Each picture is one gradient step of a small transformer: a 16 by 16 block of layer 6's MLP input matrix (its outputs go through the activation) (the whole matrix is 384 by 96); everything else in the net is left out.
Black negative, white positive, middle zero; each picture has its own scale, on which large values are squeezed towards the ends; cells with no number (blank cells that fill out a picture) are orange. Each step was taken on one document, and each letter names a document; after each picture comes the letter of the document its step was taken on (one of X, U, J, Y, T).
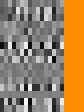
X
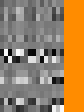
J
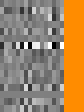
X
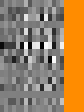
X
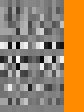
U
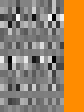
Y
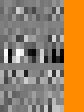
J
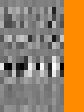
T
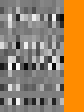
Y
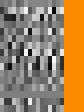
X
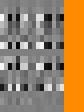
U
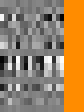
U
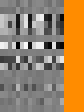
U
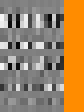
U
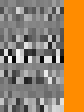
J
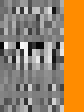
X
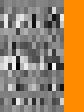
Y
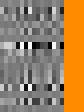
X
